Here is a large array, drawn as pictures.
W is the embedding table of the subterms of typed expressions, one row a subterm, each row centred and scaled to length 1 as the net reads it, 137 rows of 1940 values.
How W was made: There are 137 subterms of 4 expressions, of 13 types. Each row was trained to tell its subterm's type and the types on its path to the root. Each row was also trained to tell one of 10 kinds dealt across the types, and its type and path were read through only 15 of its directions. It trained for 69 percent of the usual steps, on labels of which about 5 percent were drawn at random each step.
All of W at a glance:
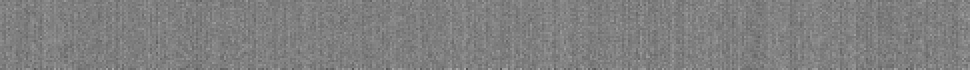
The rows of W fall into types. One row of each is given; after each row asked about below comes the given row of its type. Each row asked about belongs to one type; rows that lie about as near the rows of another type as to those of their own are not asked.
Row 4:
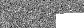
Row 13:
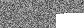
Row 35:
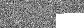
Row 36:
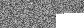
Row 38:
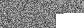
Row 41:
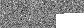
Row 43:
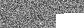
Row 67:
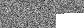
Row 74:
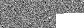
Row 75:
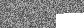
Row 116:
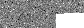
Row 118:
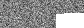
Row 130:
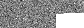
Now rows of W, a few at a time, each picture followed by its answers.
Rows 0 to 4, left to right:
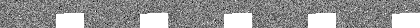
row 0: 75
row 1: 35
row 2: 130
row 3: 43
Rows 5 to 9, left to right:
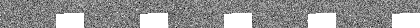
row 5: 41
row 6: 13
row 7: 130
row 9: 35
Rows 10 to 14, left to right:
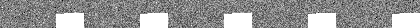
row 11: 75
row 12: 4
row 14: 130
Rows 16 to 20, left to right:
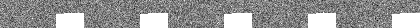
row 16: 74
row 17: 4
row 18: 74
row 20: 4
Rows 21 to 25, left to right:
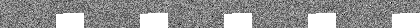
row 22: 75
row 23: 35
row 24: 38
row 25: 75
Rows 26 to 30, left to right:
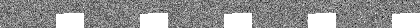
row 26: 74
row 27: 43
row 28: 38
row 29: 118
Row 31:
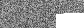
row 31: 67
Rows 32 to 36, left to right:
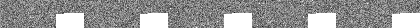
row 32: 130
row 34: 75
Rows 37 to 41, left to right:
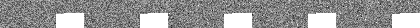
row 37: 74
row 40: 4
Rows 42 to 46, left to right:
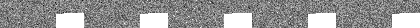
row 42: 35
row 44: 43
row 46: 36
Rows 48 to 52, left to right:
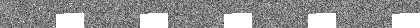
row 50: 43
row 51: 75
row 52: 67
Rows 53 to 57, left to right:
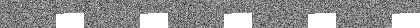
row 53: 4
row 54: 67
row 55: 67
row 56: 43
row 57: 43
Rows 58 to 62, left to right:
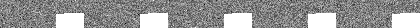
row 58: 41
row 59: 13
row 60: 43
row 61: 118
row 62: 67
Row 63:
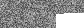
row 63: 41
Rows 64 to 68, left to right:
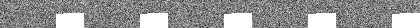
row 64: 75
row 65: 38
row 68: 130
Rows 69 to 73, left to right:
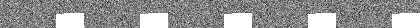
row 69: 118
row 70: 41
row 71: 67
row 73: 118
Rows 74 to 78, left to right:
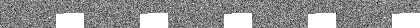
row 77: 67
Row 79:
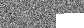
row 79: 74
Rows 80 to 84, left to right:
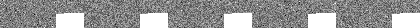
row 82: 118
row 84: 4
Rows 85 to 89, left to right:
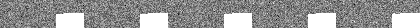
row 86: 75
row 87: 130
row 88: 118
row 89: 41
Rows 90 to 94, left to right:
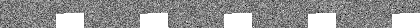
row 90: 4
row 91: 43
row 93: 75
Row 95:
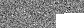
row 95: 118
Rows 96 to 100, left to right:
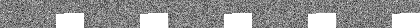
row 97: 41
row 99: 35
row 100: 67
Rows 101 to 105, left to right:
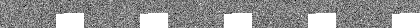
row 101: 74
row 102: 118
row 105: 43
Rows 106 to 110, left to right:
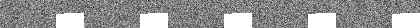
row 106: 36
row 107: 43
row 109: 38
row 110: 41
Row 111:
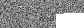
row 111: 4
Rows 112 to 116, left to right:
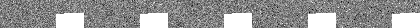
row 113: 41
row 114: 41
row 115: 75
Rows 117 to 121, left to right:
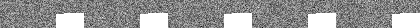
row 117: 38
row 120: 41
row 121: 41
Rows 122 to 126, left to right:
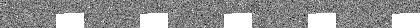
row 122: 4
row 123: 130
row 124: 36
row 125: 75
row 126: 118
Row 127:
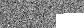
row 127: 130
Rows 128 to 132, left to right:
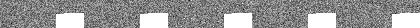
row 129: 43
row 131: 130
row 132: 67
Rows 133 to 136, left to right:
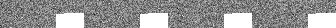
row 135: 4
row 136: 130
